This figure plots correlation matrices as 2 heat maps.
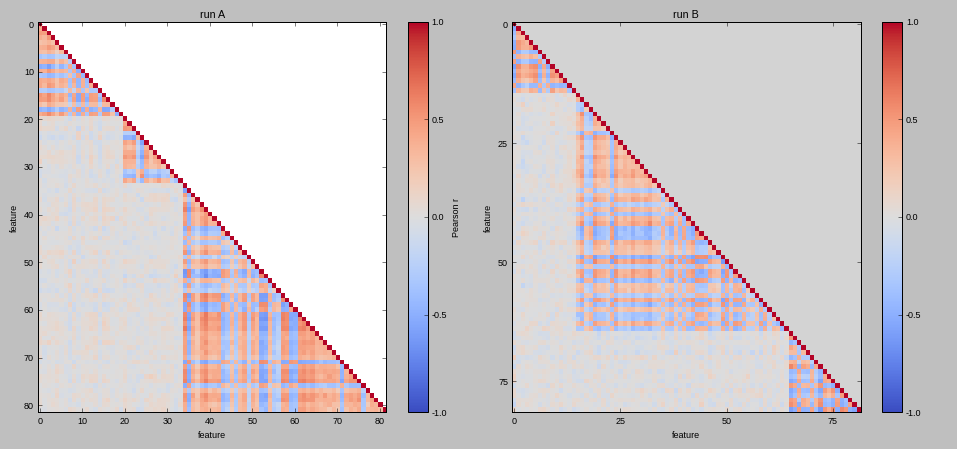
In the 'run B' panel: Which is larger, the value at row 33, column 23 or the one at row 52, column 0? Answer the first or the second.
the second
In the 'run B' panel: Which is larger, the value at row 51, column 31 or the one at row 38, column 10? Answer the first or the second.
the second
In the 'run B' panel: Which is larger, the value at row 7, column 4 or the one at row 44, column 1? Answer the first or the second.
the first
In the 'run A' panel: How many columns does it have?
82
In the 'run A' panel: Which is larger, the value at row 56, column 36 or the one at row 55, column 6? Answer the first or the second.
the second
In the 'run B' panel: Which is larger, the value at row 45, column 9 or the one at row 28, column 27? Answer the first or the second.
the second
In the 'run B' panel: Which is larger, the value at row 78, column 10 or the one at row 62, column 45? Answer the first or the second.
the second
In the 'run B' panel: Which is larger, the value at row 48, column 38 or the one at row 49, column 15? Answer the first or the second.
the first
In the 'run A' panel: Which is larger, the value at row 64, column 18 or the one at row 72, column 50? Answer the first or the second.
the second
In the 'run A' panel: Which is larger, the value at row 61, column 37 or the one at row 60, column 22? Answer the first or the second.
the first
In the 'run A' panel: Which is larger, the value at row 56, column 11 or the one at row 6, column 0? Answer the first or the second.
the second
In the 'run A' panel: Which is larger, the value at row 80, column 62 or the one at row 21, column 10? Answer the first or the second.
the first
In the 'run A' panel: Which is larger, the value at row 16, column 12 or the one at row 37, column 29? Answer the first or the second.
the first
